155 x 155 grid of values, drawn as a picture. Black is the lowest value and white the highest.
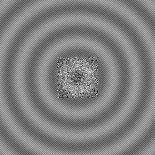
Overall the values sit about 50% of the way up the scale. The centre is the roughest part. Rings spread out from the centre. In the centre lies a patch that is rougher than the rest.
